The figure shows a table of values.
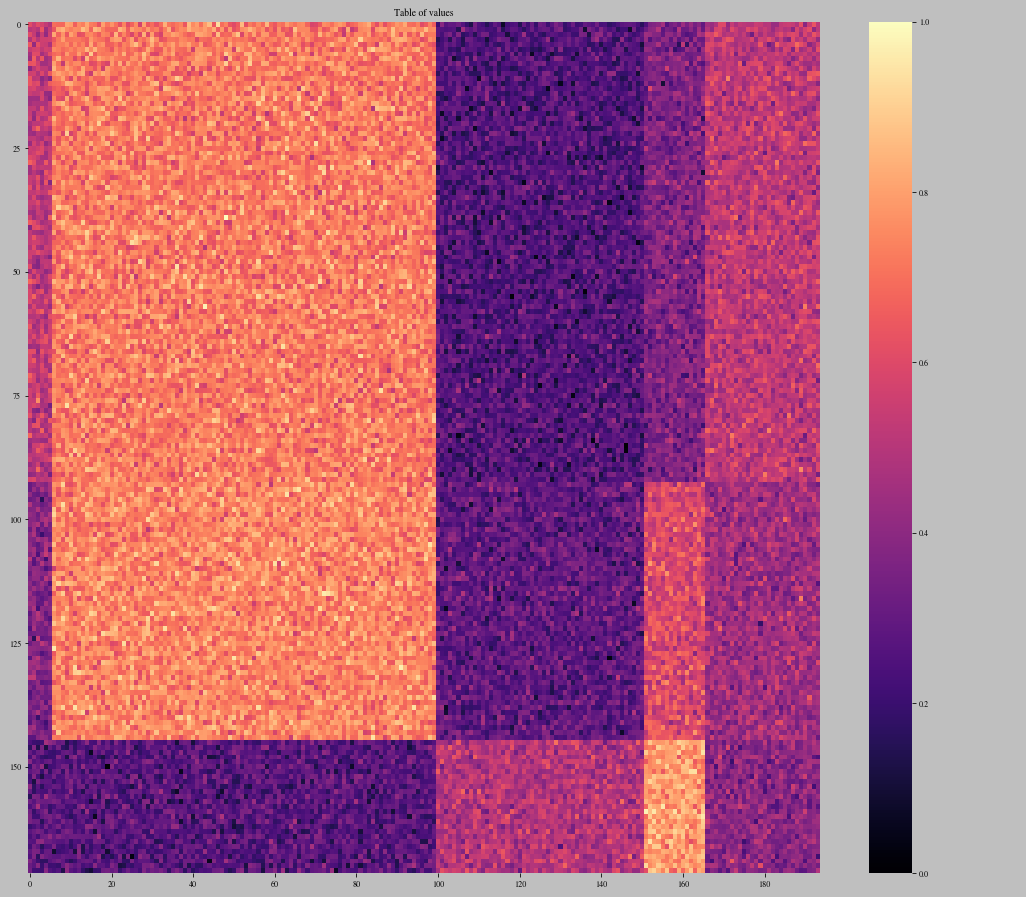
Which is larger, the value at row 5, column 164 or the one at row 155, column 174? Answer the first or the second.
the second
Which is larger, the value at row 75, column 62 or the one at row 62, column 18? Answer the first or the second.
the first
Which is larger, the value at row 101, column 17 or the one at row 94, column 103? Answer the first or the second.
the first
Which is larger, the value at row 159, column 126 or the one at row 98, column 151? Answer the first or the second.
the first
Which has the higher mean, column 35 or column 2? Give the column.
35
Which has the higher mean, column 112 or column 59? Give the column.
59
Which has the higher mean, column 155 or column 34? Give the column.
34
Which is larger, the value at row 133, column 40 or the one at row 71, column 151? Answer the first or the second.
the first
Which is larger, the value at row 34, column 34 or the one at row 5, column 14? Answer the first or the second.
the second
